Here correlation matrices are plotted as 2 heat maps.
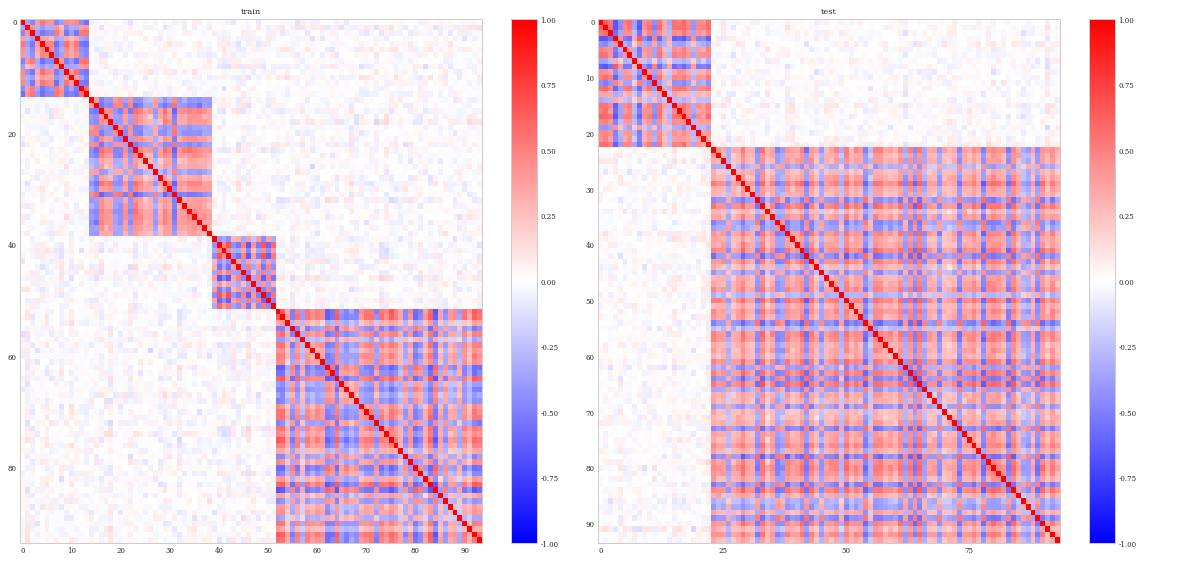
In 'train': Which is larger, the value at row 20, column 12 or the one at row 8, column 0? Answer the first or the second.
the first
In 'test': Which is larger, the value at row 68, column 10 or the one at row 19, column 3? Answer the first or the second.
the second
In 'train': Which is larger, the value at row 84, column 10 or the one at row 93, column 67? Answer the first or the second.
the first
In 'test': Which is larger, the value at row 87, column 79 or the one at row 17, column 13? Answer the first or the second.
the second
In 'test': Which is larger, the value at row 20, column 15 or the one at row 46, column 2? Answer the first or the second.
the first
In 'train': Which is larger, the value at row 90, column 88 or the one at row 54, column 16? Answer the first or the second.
the first
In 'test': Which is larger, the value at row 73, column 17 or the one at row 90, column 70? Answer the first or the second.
the second
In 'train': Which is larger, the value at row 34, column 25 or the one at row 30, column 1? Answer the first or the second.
the first
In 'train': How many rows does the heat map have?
94
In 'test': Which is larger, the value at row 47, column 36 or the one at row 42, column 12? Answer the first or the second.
the second
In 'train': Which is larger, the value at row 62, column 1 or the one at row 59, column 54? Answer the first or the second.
the second
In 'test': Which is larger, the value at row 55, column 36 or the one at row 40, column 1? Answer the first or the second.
the first
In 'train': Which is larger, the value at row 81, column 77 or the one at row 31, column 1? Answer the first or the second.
the second
